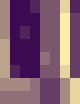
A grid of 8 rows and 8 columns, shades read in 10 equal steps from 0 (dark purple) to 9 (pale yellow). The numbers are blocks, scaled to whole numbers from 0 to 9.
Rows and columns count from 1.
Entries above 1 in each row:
4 5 5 5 5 5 8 8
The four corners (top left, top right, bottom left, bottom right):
5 1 4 8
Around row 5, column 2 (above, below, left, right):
0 1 6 0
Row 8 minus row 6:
-2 3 4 4 -1 -1 -3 6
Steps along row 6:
down down same up same up down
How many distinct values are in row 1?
5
